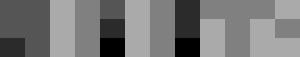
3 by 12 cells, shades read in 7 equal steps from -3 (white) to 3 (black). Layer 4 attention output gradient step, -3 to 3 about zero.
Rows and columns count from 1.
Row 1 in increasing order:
-1 -1 -1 0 0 0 0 0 1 1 1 2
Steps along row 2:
same down up up down up up down up down up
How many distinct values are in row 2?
4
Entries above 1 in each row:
1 2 3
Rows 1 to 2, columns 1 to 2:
1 1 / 1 1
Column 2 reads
1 1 1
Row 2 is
1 1 -1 0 2 -1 0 2 -1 0 -1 0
